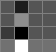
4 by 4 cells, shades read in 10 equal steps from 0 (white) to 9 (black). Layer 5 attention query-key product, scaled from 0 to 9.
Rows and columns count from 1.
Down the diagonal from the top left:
6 4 6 5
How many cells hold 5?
3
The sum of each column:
24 21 23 23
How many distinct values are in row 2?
2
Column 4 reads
6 6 6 5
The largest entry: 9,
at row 3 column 2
